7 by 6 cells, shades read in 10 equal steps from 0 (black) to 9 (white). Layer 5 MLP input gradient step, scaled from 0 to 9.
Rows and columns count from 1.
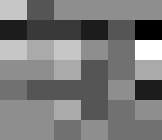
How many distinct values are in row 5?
4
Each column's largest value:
7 6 7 5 5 9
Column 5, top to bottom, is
5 3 4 4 5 4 4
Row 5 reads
4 3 3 3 5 1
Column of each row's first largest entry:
1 5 6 3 5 3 1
